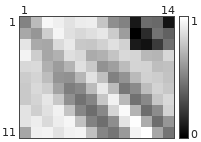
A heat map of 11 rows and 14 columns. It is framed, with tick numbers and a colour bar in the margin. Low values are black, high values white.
Ninth with the lowest average: top right. Mirror symmetry: none. Grain: diagonal, down to the right. Odd patch: lower, in the top right.
